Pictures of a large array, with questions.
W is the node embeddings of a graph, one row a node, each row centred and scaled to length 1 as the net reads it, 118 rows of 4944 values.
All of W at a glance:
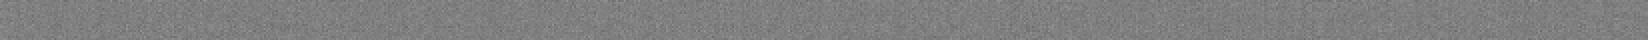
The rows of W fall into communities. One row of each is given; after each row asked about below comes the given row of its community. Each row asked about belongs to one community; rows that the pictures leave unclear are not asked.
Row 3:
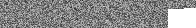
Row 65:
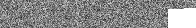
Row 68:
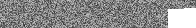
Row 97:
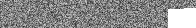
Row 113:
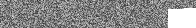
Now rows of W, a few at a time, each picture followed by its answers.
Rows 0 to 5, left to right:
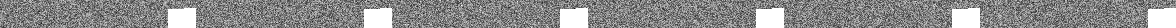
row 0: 68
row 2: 3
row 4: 3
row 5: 97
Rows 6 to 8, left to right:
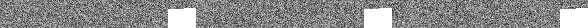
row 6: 97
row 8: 97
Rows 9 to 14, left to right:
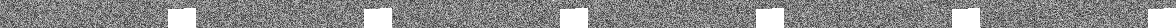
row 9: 113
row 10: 68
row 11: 113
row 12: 68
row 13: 3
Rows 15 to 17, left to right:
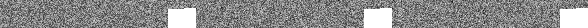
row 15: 65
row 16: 113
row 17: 68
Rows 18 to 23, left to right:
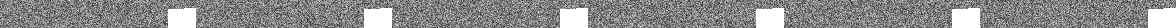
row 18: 68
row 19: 65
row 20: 65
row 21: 97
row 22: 68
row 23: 3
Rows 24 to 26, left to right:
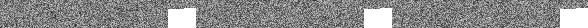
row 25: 65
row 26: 65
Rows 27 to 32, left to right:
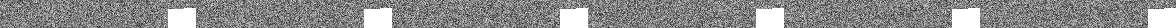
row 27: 113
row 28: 97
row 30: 65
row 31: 3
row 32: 3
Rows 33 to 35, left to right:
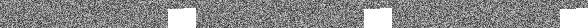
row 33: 68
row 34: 68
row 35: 97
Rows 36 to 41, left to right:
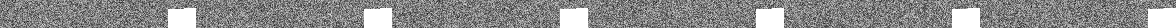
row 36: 97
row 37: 97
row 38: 68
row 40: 113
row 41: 113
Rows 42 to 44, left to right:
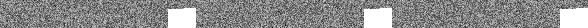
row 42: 68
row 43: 68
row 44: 68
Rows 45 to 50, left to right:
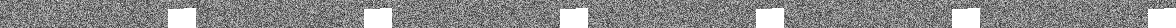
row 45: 113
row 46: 65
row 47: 3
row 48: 68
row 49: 113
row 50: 65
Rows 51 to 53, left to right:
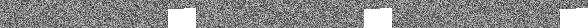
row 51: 3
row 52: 97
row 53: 68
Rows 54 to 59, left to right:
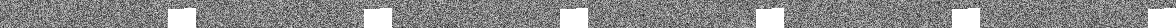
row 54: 113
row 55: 113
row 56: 65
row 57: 97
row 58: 3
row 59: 65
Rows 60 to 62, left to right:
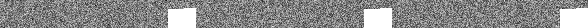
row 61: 68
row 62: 68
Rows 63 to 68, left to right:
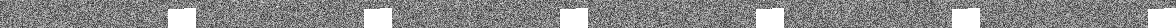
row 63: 97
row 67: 113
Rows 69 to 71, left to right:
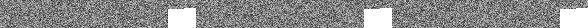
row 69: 65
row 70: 97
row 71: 65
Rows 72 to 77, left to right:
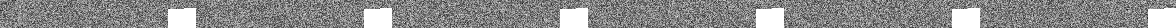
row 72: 97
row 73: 97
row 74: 97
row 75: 113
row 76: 113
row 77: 65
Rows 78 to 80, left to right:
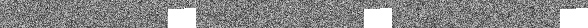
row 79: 65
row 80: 113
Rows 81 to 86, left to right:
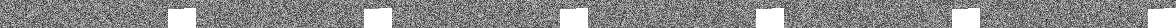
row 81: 3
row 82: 68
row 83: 68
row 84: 113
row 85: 97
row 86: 113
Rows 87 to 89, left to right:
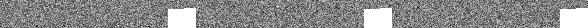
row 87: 65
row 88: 113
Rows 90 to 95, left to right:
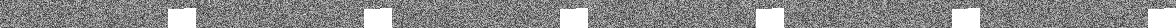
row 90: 65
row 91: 65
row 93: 113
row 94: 68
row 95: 65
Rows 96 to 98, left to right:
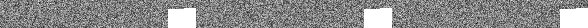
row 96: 113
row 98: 68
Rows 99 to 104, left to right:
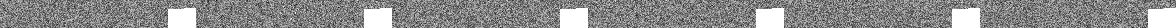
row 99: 65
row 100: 3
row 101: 97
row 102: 97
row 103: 65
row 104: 3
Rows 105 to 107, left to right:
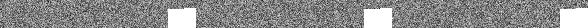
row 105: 68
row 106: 68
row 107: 65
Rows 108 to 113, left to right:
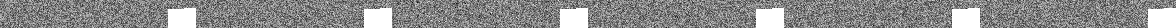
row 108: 68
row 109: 3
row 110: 3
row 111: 3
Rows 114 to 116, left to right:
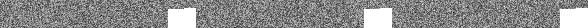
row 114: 97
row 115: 113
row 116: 68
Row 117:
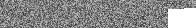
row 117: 65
